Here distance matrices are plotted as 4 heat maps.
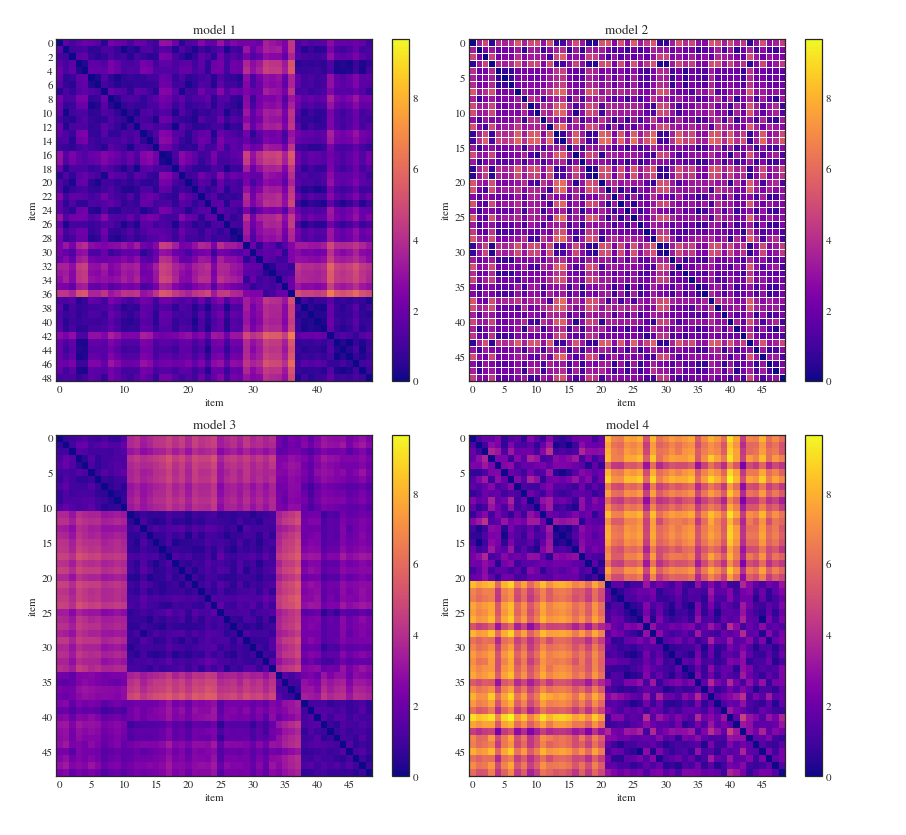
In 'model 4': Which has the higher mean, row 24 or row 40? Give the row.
40
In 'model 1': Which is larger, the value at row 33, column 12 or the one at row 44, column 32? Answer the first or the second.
the second
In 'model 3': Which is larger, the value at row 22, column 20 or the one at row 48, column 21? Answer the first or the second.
the second
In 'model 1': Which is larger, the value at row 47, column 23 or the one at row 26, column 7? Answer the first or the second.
the second
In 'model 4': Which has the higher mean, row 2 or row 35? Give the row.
2
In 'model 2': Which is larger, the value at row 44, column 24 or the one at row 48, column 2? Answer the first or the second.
the second
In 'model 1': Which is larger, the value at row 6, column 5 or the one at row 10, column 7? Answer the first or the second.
the second
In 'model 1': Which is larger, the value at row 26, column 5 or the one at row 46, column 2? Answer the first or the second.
the second
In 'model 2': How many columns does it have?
49
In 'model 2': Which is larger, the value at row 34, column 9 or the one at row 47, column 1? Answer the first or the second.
the first
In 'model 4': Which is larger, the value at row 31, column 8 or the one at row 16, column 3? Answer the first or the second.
the first
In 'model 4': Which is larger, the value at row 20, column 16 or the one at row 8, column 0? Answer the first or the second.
the first
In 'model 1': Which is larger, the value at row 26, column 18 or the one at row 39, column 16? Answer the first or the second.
the second
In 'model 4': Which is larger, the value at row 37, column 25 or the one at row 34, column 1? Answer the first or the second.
the second
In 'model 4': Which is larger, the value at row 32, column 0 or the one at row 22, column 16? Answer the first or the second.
the first
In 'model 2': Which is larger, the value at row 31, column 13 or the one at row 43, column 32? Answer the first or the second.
the second
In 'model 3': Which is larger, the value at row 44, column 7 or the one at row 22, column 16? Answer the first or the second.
the first
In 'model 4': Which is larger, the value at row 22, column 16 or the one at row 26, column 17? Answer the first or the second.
the second
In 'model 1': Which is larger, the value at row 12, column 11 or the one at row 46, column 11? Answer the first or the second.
the second
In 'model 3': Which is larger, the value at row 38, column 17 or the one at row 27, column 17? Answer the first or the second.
the first
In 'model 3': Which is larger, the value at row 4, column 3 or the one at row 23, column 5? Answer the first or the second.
the second
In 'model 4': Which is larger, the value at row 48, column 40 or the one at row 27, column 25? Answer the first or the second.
the first
